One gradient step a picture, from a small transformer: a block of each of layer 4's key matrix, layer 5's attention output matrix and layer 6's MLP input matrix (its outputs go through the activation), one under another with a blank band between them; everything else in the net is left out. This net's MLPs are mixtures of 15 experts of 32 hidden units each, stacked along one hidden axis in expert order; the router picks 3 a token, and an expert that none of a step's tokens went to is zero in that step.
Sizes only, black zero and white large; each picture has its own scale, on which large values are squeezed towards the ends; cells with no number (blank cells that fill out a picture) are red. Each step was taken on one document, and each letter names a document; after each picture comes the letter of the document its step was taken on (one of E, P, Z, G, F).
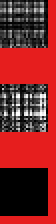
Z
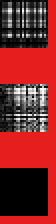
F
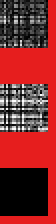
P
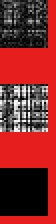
P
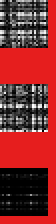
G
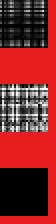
Z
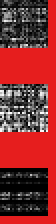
G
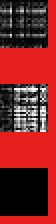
F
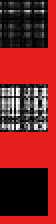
Z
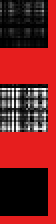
Z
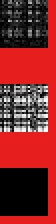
P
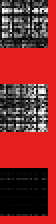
F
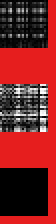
F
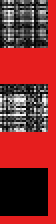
P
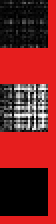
F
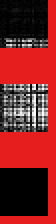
F
